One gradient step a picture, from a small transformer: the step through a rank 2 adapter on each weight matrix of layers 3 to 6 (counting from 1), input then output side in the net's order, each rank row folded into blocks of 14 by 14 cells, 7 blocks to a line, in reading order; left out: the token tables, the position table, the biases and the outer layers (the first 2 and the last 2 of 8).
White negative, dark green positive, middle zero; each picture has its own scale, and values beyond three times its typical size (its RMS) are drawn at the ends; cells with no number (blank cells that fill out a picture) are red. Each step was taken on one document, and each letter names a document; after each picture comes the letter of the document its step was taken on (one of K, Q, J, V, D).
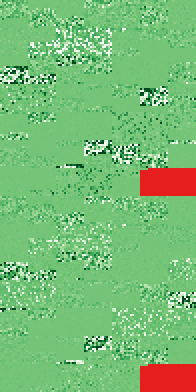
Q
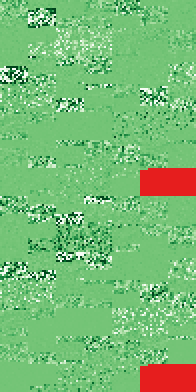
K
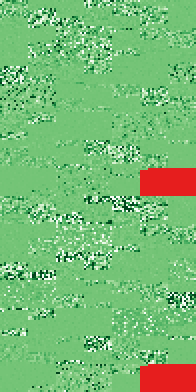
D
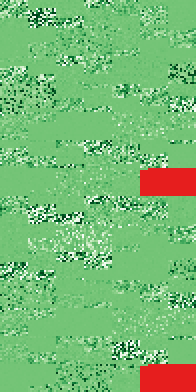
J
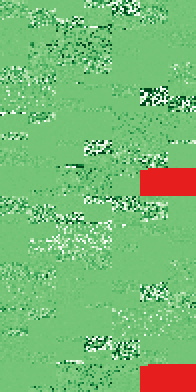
Q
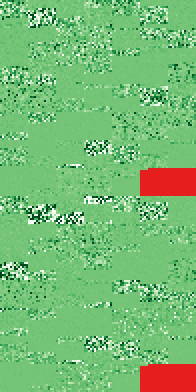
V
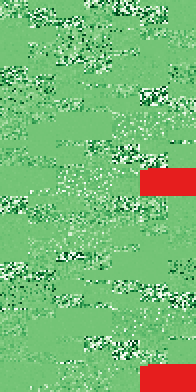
J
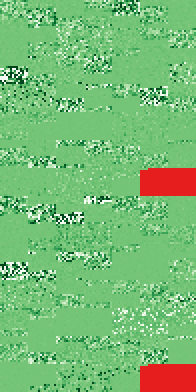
K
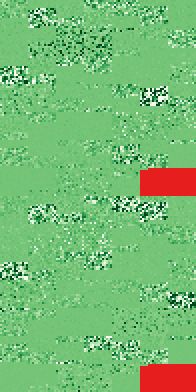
D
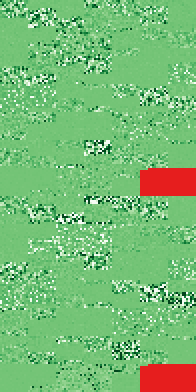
D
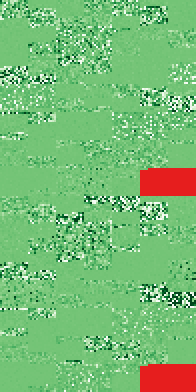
D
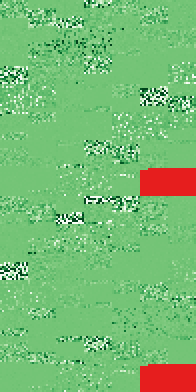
V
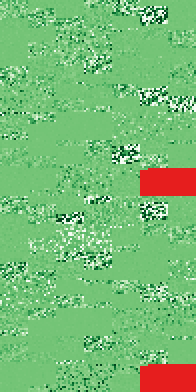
J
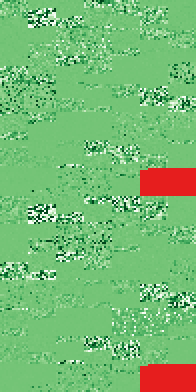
D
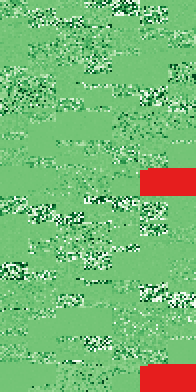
V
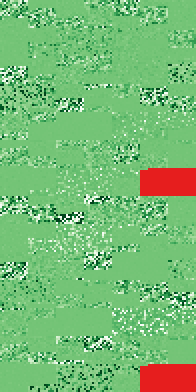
J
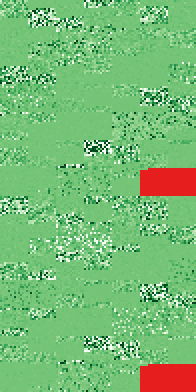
V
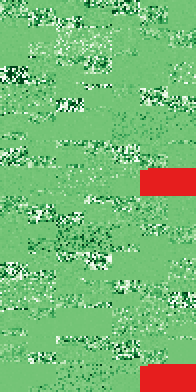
K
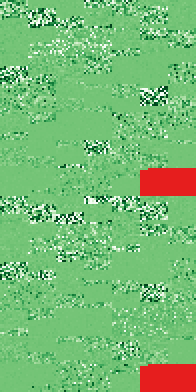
V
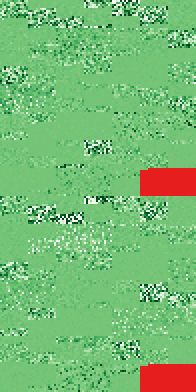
V
